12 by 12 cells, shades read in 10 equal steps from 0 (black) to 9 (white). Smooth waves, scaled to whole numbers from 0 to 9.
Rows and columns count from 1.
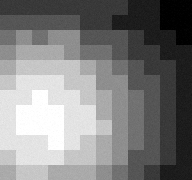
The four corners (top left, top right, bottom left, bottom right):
2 0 6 1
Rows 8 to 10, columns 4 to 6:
9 8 8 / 9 8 8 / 9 8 7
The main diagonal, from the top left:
2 3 4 6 7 7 6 5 4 3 2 1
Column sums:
72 80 80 80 74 67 57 47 34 27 17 9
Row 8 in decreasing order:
9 9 9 8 8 8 6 5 4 3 2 1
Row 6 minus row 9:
-1 -1 -1 -1 -1 -1 -2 0 -1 0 0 0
